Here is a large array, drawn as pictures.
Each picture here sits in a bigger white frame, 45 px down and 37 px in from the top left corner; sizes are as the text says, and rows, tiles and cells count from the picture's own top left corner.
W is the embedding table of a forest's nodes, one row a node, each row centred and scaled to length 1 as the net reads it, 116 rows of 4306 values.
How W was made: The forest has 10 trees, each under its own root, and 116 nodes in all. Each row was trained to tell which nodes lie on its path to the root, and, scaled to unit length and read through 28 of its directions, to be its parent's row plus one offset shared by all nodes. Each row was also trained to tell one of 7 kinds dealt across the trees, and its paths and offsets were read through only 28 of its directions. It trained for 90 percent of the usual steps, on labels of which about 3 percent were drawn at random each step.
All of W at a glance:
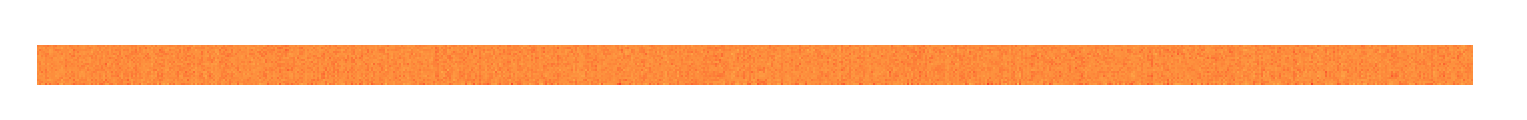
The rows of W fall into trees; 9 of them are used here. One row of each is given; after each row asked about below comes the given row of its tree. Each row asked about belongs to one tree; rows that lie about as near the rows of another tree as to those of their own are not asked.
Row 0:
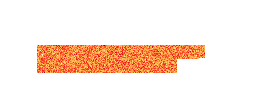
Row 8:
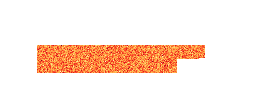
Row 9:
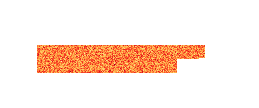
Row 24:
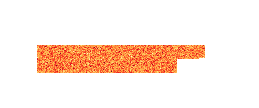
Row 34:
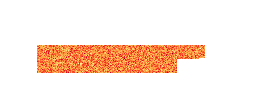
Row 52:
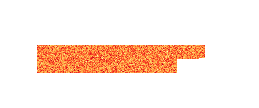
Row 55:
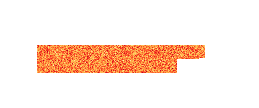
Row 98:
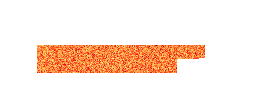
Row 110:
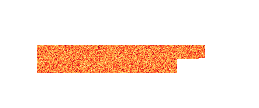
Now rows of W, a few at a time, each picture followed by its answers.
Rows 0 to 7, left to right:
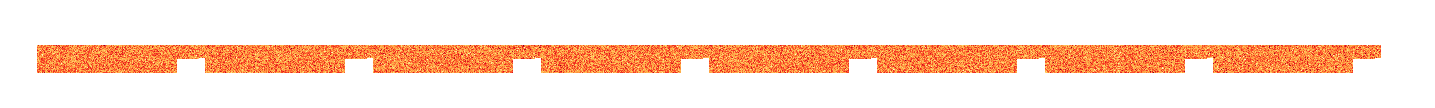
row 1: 24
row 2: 34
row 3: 24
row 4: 55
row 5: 9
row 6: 34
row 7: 34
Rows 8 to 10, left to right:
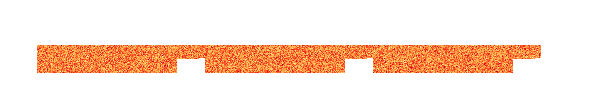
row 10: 8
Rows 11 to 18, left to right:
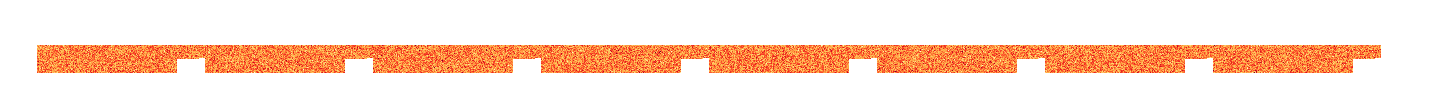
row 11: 98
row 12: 0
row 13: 52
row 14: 8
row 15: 98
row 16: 0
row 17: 34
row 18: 110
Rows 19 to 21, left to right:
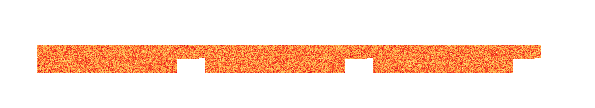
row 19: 98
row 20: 8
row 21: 98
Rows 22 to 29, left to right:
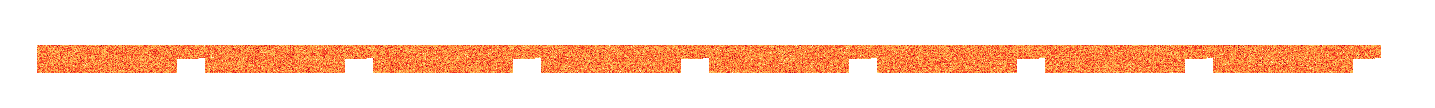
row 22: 8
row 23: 34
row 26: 24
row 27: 34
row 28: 52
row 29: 24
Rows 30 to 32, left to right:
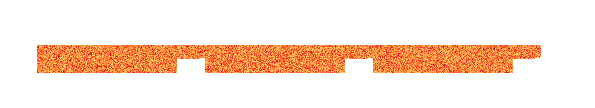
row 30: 110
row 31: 0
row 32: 24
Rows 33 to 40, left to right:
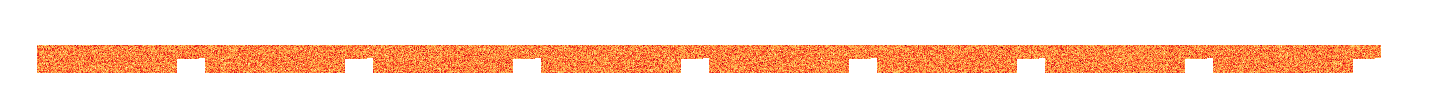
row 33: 34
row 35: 8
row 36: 110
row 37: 9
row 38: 110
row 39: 24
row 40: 9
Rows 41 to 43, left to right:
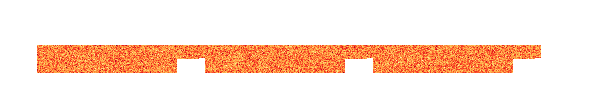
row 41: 110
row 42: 9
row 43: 110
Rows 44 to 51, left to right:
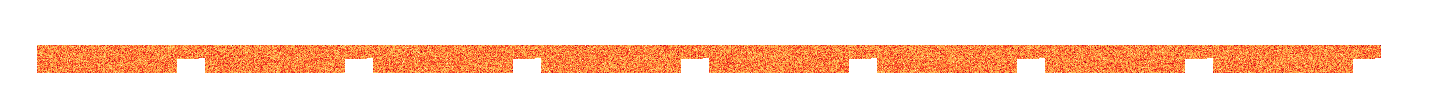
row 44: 8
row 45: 52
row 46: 34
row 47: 52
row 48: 110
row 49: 24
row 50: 24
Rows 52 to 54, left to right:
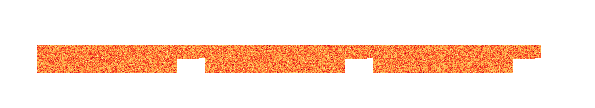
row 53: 34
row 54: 52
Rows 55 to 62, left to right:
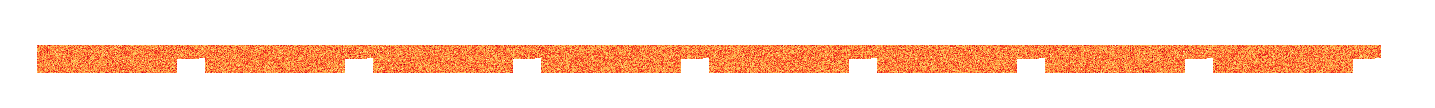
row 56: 52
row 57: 34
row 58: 52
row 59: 34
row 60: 9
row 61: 52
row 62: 0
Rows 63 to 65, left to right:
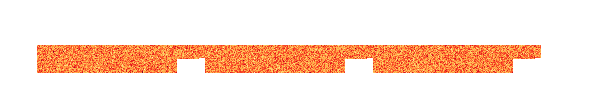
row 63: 110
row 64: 8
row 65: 55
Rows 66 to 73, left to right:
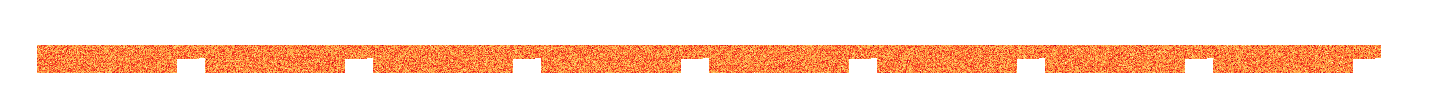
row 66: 0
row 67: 98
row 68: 110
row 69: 9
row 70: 24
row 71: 110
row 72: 24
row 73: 34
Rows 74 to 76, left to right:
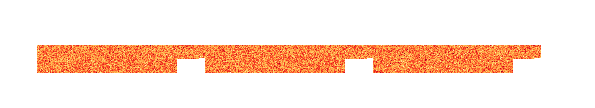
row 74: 8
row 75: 98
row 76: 9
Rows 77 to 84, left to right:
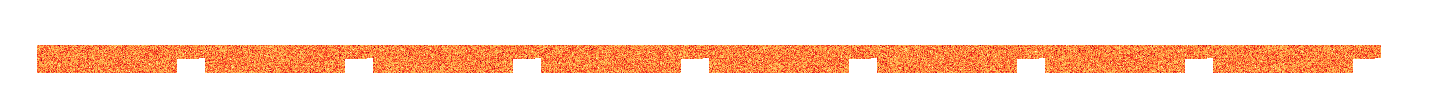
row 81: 52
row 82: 8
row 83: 34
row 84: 52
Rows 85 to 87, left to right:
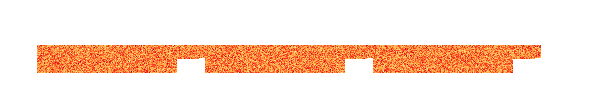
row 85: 52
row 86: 0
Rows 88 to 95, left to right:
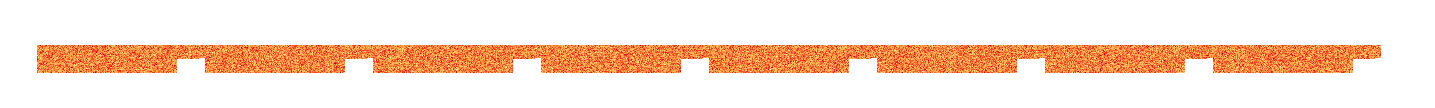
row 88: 24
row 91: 34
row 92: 8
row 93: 110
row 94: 52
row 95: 52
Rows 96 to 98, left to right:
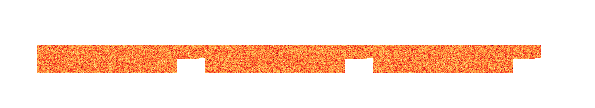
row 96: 0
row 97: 34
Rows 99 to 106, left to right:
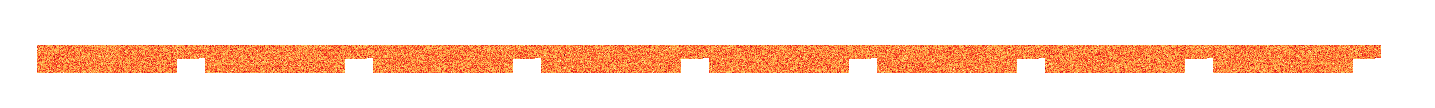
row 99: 110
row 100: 24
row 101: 52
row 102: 8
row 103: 110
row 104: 8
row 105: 52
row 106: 110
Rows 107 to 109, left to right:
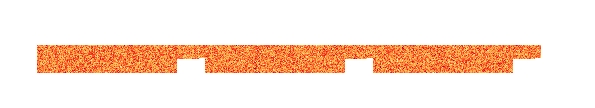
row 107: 98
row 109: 24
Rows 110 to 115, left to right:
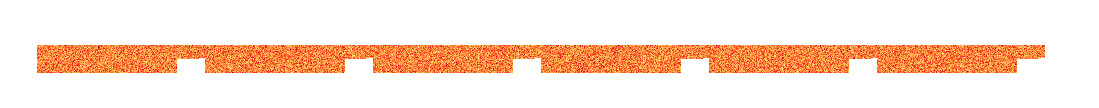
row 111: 9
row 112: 24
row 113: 8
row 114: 110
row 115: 9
